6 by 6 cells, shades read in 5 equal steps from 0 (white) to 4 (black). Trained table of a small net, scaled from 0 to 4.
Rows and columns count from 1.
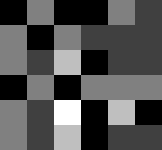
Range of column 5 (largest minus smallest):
2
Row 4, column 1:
4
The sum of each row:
19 17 16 16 14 16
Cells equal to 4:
10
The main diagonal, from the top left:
4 4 1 2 1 3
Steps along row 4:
down up down same same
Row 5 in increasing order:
0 1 2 3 4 4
